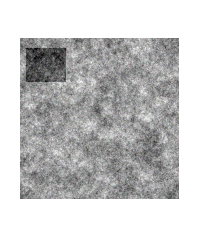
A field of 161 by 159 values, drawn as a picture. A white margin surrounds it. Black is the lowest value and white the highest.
Grain: blotchy. Mirror symmetry: none. Odd patch: lower, in the top left. Ninth with the lowest average: top left.
